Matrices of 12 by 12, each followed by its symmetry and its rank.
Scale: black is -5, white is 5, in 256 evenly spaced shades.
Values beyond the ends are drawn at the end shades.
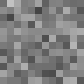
neither, full rank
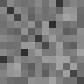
symmetric, full rank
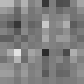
neither, rank two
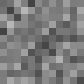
symmetric, full rank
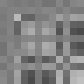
symmetric, rank two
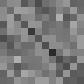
symmetric, full rank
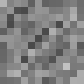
symmetric, full rank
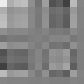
symmetric, rank one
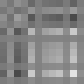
symmetric, rank one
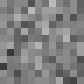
neither, full rank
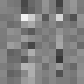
neither, rank two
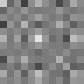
symmetric, rank two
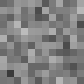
neither, full rank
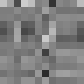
neither, rank two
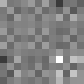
symmetric, rank two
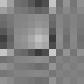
symmetric, rank one
